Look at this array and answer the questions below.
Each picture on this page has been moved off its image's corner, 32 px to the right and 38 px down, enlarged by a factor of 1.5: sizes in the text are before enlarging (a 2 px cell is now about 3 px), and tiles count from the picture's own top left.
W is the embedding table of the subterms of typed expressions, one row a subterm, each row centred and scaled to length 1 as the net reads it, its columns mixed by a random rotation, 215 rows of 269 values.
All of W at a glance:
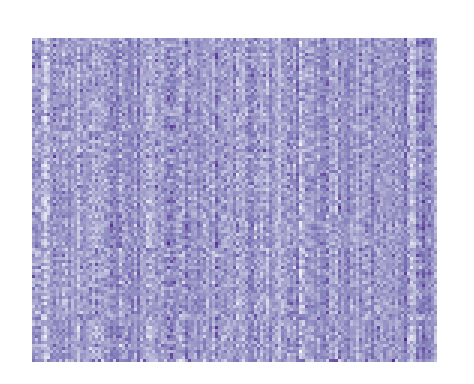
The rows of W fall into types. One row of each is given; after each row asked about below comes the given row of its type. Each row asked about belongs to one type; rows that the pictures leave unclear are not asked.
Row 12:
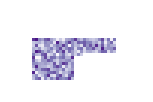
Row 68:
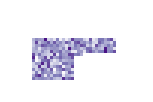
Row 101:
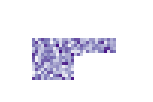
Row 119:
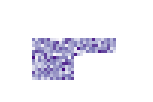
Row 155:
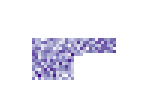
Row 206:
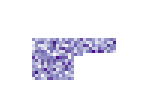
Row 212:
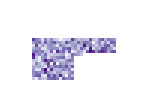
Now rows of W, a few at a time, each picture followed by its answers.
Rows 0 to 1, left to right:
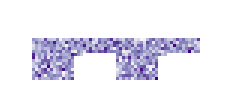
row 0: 68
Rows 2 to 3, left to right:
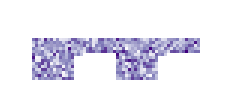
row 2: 68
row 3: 212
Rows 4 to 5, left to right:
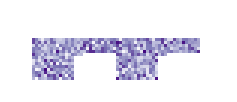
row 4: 212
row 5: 101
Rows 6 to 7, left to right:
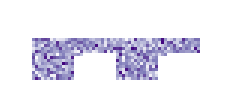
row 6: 12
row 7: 155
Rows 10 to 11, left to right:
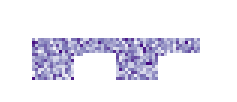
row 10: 101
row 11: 101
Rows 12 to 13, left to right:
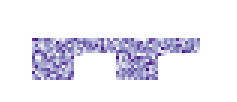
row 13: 119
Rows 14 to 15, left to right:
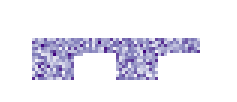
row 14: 68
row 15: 101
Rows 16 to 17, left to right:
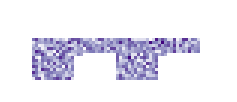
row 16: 12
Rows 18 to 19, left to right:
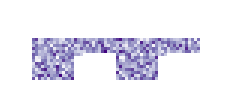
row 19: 12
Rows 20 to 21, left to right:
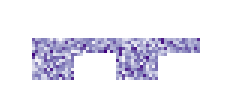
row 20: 212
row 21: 155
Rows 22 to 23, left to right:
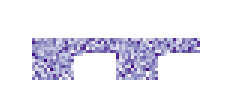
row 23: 68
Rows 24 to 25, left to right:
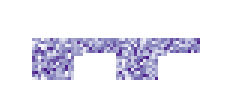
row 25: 212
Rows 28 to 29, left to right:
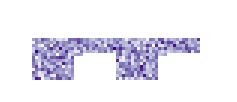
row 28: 12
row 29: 155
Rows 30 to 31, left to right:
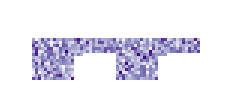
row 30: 101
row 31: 68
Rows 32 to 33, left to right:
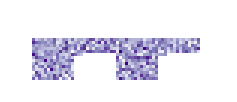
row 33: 206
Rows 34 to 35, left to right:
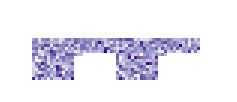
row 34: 68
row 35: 12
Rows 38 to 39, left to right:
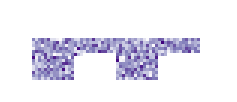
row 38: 119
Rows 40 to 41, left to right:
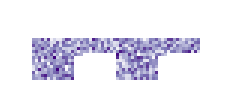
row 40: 119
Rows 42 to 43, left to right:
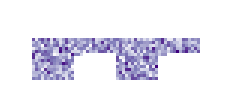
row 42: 101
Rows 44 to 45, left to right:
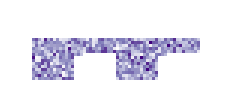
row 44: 68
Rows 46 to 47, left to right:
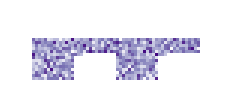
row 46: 212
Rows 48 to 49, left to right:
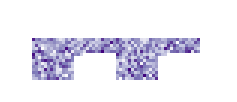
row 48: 212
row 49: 212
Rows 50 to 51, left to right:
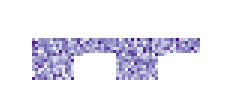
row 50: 101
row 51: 101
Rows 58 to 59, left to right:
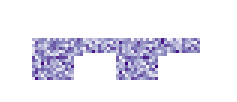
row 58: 206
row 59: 206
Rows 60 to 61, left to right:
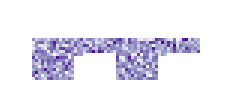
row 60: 206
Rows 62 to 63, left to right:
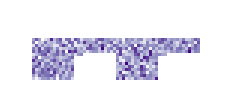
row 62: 155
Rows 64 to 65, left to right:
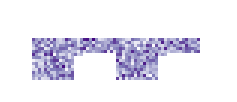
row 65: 155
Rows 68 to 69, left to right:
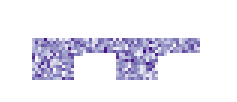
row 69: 101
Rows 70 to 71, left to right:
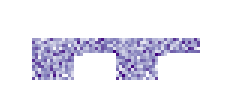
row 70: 155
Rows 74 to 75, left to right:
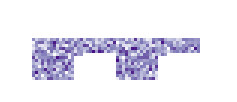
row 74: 206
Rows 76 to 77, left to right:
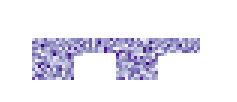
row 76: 68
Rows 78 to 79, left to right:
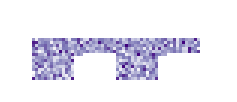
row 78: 101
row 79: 68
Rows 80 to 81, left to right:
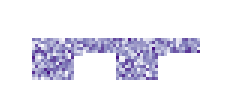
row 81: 68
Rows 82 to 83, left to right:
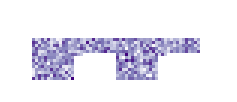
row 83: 101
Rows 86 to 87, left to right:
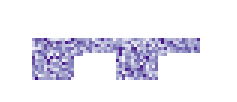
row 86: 12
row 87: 155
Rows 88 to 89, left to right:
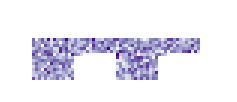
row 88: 101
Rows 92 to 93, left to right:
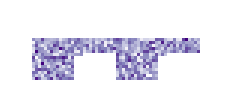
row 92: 206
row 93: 12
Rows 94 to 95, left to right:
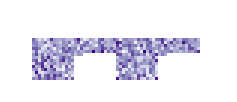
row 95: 101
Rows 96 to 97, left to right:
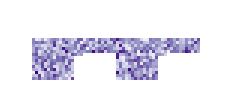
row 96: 206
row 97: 212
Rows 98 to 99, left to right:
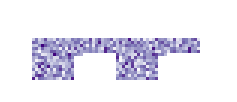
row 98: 68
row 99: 68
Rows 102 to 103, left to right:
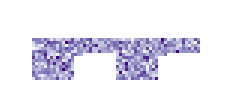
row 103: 206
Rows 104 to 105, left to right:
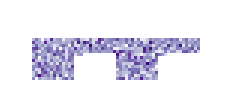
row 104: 155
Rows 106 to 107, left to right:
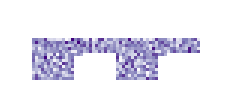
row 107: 68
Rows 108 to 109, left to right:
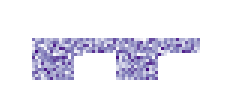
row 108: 206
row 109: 119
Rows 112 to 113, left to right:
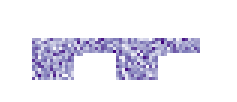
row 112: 155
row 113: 12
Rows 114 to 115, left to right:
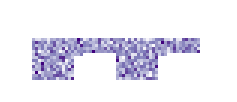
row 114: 206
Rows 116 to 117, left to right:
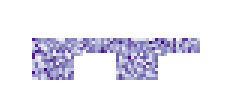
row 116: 212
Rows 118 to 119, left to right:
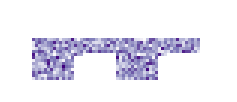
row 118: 212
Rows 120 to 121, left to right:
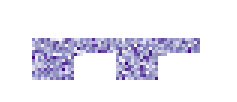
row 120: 119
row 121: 68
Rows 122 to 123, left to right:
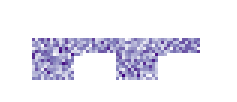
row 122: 101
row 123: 155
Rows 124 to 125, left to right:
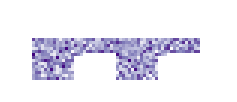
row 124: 212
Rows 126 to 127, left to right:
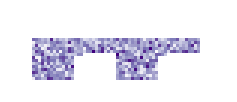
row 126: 206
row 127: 212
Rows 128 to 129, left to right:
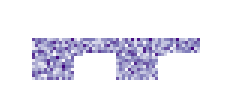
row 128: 212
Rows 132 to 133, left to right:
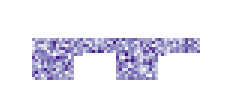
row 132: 206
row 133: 101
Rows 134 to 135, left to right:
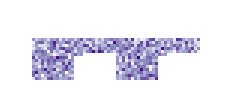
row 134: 206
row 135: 119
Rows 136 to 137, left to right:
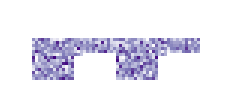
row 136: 119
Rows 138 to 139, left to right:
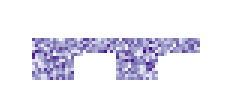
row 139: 101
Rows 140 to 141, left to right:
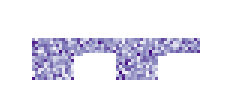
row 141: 68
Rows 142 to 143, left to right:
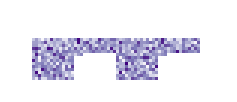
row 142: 155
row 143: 206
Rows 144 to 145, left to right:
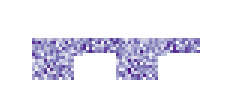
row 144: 212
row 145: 212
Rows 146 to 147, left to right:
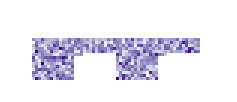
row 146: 206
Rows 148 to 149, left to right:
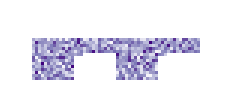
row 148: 206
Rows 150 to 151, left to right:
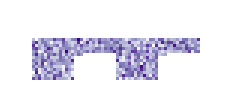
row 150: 101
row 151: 155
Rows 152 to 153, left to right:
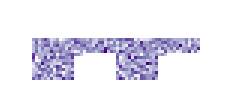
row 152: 68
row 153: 12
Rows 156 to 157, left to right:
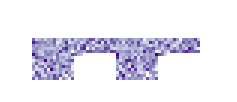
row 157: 68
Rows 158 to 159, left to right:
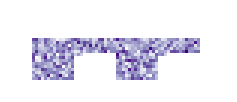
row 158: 12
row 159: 212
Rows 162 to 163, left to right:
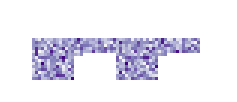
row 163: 206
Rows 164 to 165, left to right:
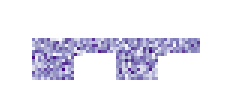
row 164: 119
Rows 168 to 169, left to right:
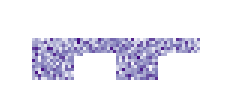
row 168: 155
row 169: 119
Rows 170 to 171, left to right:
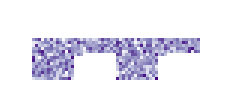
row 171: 101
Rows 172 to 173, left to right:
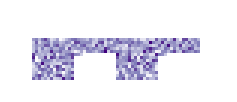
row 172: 68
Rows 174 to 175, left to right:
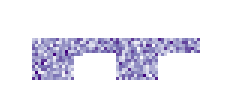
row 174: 68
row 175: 101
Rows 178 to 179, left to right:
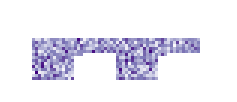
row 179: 101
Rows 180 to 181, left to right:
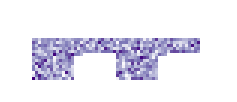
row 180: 68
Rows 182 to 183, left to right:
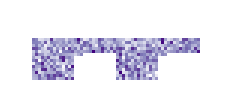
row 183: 155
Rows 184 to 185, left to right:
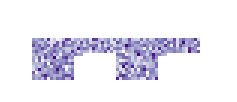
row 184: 119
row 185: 68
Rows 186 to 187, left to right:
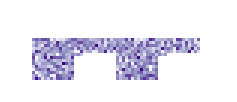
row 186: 12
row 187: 119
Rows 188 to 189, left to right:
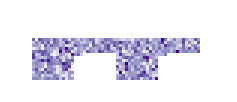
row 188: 101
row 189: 206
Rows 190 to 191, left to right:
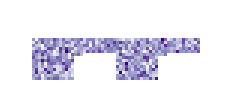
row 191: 206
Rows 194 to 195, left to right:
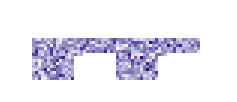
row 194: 212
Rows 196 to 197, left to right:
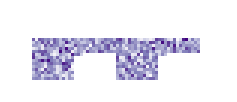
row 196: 101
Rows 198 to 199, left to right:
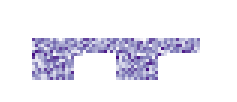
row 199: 119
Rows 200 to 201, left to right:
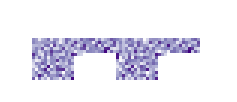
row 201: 68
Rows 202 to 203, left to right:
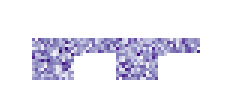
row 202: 101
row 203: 68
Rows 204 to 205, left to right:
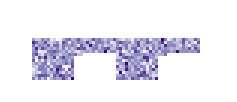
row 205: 206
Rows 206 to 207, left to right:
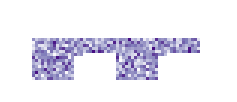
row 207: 68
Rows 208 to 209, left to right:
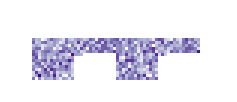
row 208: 155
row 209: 101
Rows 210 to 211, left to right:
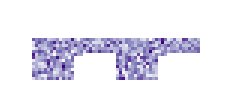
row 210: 212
